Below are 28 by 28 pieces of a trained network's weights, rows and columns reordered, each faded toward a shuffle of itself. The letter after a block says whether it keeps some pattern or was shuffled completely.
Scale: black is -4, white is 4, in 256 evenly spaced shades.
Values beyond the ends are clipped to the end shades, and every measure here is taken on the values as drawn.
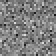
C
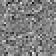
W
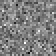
C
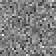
C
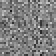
W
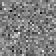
C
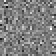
W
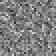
C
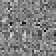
W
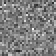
C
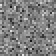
C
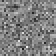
C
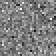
C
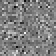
W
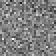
C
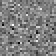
W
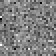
C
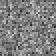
C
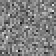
C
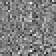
W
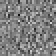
W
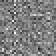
W
